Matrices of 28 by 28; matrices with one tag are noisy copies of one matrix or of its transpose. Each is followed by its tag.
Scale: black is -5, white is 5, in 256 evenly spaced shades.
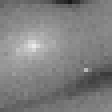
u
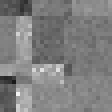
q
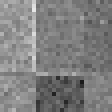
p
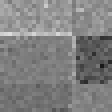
p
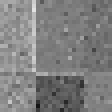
p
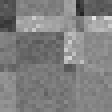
q
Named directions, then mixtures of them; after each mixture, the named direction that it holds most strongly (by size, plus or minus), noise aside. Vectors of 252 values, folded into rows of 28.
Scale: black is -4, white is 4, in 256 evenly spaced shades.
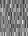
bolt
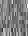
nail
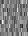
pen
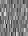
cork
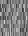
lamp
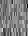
nail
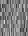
lamp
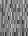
bolt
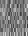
bolt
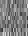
nail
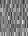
bolt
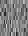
cork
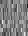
nail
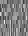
lamp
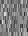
pen
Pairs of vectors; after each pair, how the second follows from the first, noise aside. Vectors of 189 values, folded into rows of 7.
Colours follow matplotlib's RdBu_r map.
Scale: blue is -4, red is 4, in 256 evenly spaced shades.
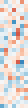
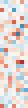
sign-scrambled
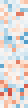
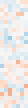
shrunk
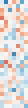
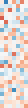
sign-scrambled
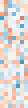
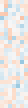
shrunk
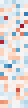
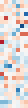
sign-scrambled
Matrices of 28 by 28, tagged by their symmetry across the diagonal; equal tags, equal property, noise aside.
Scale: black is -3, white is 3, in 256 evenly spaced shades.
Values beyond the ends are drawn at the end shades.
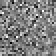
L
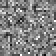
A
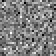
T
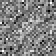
A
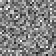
A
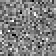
L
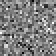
L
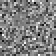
L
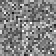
A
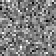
L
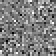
L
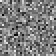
T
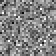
A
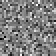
L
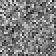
A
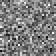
T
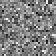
T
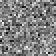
T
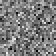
T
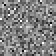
A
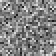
A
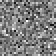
T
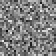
L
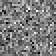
T
